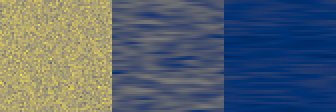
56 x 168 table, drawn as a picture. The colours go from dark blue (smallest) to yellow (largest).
The table splits into one row of 3 panels. Panel 1,1: high, fine-grained. Panel 1,2: low, streaked across. Panel 1,3: very low, streaked across, faint in contrast.
